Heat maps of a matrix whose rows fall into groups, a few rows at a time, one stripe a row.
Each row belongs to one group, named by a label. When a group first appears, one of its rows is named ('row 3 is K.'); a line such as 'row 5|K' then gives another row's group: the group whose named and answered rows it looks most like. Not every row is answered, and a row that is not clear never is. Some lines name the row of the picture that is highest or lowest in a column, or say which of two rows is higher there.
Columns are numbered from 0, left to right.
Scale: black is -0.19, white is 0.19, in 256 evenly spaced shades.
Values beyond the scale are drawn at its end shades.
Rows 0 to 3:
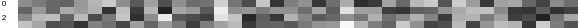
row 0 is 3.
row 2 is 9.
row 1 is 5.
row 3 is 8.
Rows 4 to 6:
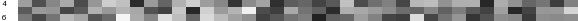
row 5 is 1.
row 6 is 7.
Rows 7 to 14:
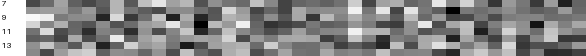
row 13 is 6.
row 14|5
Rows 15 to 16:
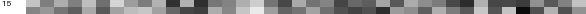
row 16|6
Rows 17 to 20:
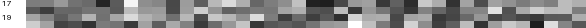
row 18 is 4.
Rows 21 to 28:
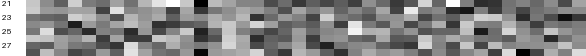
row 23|5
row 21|7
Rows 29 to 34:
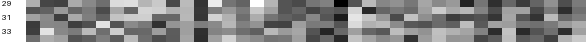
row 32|1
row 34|1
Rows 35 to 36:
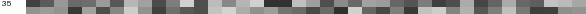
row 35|1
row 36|6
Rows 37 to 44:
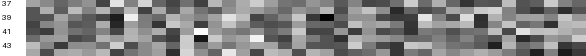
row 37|6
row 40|1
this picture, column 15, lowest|41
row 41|4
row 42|1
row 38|5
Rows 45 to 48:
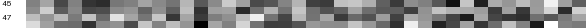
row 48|8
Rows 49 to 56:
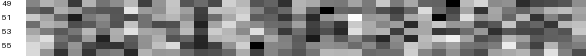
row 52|1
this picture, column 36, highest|50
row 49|9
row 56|8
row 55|8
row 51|8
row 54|6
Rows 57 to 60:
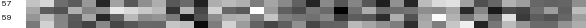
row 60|1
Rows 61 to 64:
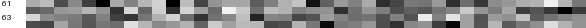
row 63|8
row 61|4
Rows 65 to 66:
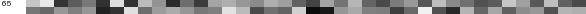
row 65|6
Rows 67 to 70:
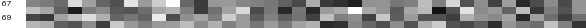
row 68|8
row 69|5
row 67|7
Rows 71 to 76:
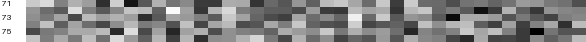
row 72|7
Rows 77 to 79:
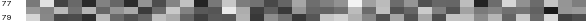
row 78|9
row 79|8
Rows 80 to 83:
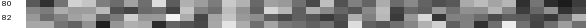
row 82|7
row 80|5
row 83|6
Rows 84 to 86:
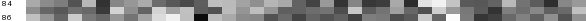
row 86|7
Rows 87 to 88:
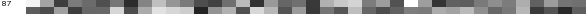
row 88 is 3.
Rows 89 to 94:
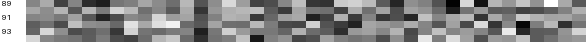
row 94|8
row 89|4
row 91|4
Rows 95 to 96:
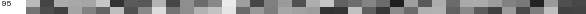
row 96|3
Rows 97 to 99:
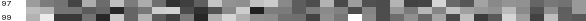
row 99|6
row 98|8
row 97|6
